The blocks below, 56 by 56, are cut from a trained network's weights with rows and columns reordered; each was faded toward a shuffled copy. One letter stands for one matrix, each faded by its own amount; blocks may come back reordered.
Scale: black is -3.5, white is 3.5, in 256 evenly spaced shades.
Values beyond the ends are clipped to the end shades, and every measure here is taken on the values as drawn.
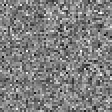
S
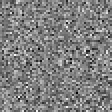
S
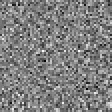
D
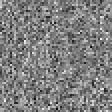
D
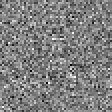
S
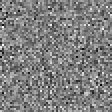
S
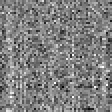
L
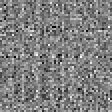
L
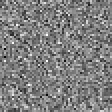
D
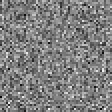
D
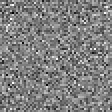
S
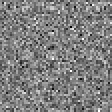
D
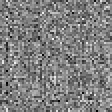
D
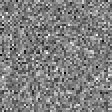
S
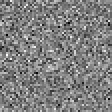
S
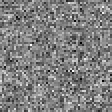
D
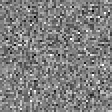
S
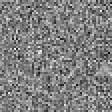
D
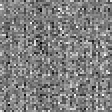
L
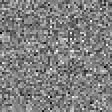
S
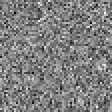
S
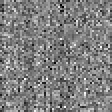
L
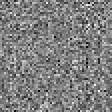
D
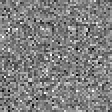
S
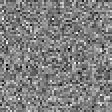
S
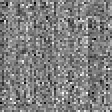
L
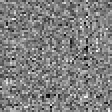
D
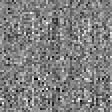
L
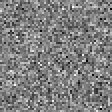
S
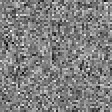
S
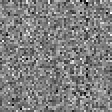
D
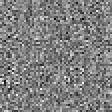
D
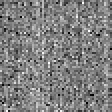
L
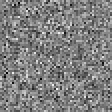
D
